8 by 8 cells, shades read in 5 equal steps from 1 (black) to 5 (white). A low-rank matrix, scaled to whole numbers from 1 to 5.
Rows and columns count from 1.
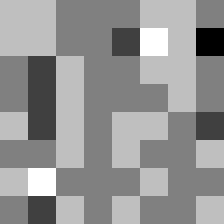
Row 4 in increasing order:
2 3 3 3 3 3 4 4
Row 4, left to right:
3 2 4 3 3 3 4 3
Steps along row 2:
same down same down up down down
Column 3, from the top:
3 3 4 4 4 4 3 4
